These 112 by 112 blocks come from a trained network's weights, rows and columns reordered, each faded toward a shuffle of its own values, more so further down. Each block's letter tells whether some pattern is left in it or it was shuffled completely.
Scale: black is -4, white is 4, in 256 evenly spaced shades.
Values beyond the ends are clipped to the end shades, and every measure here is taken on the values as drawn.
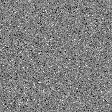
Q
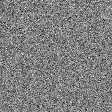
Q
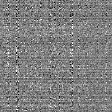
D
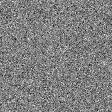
Q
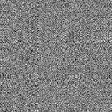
D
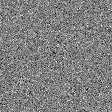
Q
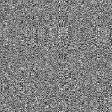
D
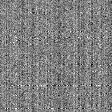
D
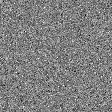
Q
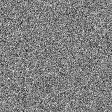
Q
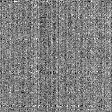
D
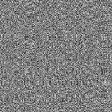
D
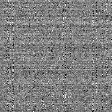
D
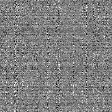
D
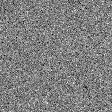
Q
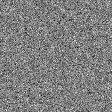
Q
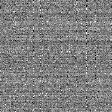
D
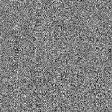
D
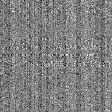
D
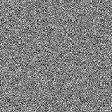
D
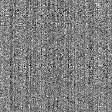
D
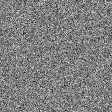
Q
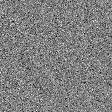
Q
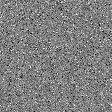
Q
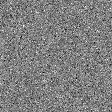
Q
